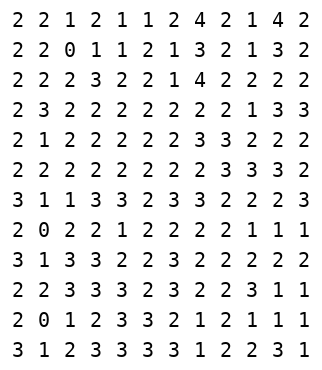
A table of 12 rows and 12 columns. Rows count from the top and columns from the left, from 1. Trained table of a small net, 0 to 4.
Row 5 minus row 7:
-1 0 1 -1 -1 0 -1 0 1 0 0 -1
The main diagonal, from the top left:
2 2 2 2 2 2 3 2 2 3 1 1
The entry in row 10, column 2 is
2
